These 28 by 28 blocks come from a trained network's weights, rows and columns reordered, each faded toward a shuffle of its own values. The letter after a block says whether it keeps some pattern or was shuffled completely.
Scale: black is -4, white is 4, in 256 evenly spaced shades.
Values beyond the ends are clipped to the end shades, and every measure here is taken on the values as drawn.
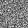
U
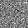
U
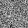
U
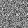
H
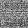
H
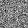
H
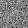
H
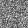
U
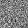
H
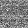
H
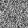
H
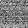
H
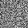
H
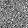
U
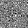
H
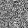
H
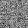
H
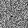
U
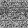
H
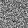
U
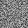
U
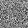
U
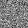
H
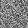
U
